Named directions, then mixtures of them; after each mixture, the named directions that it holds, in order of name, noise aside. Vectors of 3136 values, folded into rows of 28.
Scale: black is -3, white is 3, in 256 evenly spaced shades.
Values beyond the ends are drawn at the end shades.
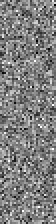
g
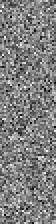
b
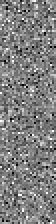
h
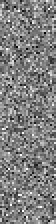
b, g, h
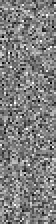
b, g, h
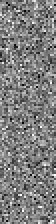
g, h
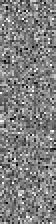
g, h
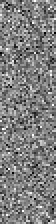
b, g, h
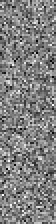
b, g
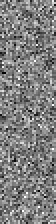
g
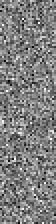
b, g, h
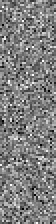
b, h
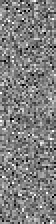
h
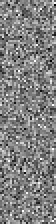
g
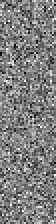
b, g, h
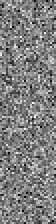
b, g, h
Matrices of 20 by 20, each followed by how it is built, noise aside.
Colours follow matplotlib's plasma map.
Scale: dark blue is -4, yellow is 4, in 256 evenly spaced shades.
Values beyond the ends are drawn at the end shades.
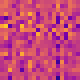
low rank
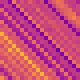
Toeplitz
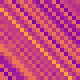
Toeplitz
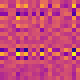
low rank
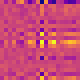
low rank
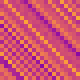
Toeplitz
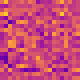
low rank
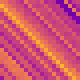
Toeplitz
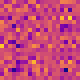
low rank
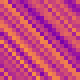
Toeplitz
